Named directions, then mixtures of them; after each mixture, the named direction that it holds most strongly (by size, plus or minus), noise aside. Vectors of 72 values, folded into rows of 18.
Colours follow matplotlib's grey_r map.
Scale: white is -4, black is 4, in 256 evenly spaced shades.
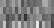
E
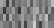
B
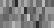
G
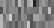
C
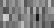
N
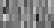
N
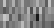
N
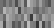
E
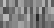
N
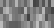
G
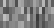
N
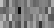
B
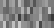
E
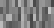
C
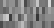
N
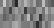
G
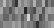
G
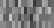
C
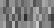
E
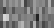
N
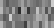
B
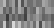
E
